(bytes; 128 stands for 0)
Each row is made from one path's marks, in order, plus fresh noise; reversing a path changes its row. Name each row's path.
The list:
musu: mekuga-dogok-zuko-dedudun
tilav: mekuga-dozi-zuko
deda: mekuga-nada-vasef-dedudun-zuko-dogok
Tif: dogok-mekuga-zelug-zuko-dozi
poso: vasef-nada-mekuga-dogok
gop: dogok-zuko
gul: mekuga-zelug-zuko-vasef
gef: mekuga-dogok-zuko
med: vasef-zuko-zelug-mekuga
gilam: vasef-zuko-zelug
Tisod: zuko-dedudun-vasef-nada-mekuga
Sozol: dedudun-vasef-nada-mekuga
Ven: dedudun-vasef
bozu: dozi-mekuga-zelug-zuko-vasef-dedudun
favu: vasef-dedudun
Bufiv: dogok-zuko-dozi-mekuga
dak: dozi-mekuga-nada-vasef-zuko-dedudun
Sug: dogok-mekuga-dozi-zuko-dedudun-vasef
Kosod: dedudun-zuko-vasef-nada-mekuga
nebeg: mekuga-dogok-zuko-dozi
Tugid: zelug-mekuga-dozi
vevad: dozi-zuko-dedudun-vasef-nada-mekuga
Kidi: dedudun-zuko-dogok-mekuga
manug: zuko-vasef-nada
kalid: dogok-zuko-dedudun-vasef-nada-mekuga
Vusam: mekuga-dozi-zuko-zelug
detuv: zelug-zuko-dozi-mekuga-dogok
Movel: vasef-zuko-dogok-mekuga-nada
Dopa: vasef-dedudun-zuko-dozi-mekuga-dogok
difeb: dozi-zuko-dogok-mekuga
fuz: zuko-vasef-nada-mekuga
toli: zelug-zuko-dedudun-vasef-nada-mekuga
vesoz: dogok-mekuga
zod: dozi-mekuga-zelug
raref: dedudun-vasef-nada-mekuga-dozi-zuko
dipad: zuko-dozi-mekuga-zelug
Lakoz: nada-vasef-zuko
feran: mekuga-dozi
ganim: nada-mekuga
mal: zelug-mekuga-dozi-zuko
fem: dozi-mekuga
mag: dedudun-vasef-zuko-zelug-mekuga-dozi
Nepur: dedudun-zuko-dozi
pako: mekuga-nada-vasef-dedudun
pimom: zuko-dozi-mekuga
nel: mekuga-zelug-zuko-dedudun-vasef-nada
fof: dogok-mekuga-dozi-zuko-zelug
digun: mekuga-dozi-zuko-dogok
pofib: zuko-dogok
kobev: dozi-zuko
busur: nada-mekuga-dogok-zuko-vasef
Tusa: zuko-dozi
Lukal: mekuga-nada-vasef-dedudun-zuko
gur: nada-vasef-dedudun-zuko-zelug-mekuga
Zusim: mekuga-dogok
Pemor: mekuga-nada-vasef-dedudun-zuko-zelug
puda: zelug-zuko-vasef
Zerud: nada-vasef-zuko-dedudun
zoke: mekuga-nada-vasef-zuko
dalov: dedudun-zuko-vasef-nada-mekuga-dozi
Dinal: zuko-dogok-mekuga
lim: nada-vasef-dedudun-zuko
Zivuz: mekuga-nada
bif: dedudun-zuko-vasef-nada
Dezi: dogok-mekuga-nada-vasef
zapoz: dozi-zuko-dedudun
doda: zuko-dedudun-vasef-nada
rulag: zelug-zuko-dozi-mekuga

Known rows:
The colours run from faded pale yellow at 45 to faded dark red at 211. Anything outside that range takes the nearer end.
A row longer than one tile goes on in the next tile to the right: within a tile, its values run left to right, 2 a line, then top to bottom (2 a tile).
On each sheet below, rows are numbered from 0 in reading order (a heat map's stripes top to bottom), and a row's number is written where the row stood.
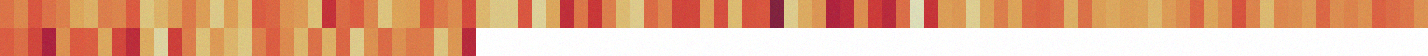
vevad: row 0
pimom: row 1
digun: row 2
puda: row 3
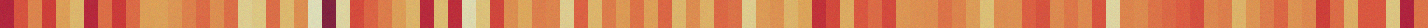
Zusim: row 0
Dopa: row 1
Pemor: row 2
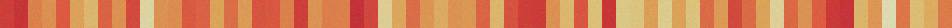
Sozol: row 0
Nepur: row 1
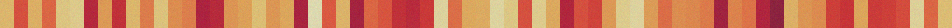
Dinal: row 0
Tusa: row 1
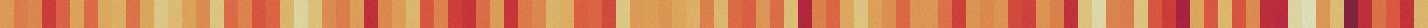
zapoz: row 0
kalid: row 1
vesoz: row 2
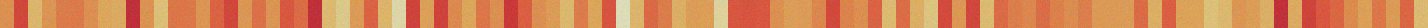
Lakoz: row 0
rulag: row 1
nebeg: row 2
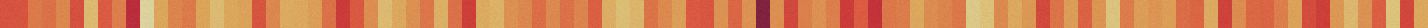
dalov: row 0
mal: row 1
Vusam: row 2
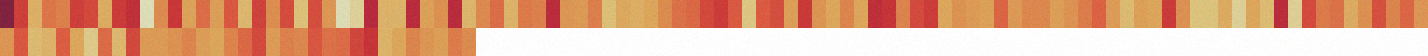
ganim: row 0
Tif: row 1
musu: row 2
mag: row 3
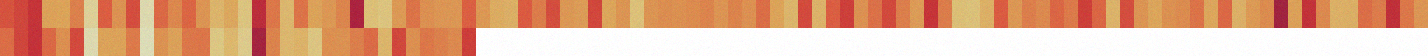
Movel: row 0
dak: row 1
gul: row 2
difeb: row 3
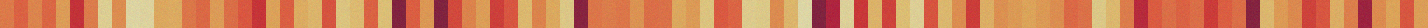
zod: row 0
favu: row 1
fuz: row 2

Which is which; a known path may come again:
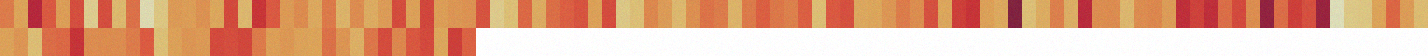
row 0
Bufiv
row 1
tilav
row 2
Ven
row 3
deda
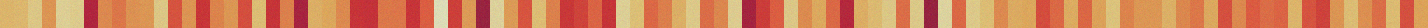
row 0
dipad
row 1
feran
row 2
Vusam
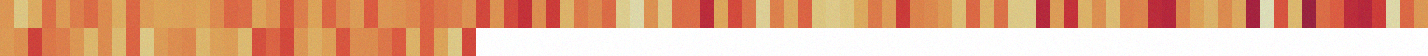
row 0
digun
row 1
gop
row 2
Dinal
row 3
detuv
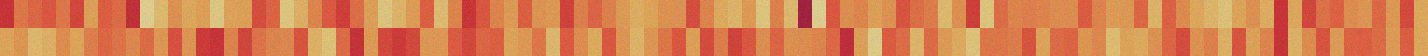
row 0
bif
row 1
gef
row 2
nebeg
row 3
poso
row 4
gur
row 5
Sug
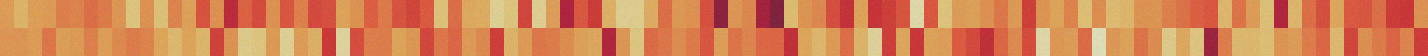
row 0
fof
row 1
Tusa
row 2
bozu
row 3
musu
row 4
Lakoz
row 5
difeb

